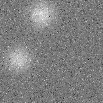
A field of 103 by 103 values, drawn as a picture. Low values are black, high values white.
Average level on the scale: 50%. Mirror symmetry: none. Bumps: two.
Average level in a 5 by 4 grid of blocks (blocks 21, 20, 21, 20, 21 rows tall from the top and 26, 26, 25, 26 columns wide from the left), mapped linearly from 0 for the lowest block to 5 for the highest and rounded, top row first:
0 5 1 0 / 0 2 0 0 / 3 1 0 0 / 2 1 0 0 / 0 0 0 0
